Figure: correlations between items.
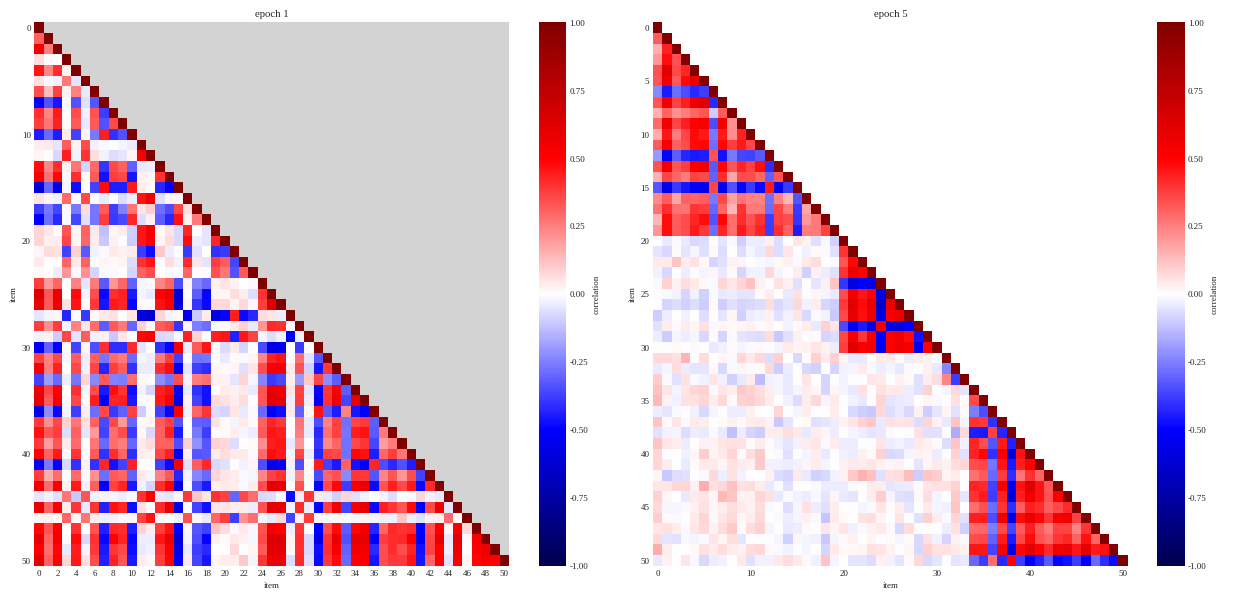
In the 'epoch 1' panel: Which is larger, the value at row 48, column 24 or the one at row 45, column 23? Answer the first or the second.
the first
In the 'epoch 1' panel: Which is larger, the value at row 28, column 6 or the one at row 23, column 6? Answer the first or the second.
the first
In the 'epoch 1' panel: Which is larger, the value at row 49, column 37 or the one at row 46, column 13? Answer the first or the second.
the first
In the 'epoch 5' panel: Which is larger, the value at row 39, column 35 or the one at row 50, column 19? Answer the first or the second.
the first
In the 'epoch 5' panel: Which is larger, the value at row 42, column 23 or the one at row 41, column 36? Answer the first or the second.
the first
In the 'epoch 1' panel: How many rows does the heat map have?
51
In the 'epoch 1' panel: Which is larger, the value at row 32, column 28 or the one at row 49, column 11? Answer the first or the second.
the first
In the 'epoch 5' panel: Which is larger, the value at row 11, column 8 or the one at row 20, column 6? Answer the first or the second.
the first
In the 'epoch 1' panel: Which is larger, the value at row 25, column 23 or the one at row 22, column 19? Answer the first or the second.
the second
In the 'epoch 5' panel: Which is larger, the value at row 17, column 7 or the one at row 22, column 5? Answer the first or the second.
the first
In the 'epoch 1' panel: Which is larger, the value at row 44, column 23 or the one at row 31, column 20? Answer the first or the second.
the first
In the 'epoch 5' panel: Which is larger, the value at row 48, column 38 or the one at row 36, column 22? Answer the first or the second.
the second
